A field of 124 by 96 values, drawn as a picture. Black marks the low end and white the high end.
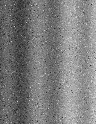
Slope: up to the right. Average level on the scale: 50%. Odd rows or columns: none. Stripes: upright, repeating 3 times.
